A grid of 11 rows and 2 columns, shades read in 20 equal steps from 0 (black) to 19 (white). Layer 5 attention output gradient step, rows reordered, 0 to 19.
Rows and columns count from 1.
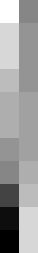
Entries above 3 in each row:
2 2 2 2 2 2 2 2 2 1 1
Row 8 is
10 13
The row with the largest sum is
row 1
